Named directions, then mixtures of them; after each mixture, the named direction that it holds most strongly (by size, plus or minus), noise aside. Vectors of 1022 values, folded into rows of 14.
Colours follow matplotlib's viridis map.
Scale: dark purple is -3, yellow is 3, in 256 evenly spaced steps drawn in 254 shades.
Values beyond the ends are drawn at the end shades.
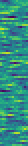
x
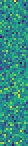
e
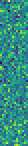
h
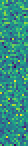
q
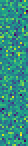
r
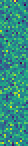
e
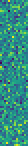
h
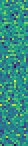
q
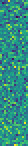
h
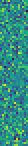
h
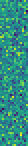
r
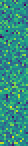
e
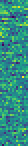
x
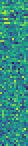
q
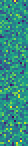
e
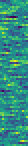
x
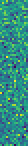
q
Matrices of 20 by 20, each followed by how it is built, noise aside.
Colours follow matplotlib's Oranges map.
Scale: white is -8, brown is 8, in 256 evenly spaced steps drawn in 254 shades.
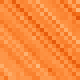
Toeplitz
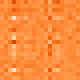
low rank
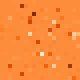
sparse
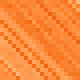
Toeplitz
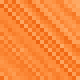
Toeplitz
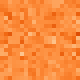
low rank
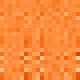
low rank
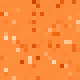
sparse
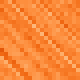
Toeplitz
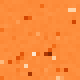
sparse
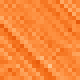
Toeplitz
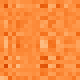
low rank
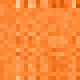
low rank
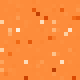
sparse
